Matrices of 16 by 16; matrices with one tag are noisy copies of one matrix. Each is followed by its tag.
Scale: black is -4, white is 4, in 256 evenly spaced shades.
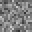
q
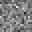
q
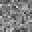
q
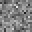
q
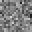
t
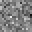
t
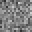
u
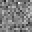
u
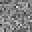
q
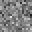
t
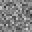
t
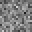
q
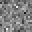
q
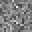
q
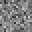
q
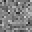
u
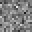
q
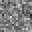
t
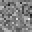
t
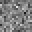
q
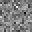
q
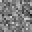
t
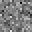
t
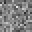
q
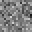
t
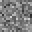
t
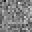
u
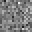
u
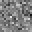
t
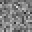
q
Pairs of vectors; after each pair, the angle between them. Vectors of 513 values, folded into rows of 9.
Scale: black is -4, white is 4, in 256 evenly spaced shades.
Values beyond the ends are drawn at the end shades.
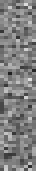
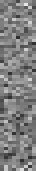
nearly parallel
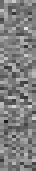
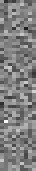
nearly opposite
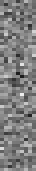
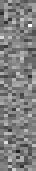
partly opposed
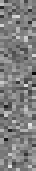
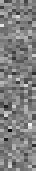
nearly parallel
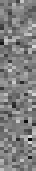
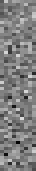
orthogonal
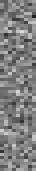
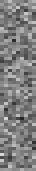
partly aligned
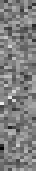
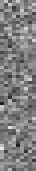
nearly opposite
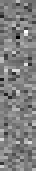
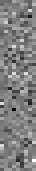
orthogonal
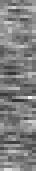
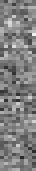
partly aligned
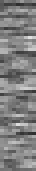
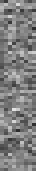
partly opposed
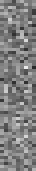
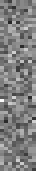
partly opposed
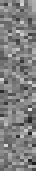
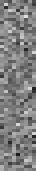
orthogonal
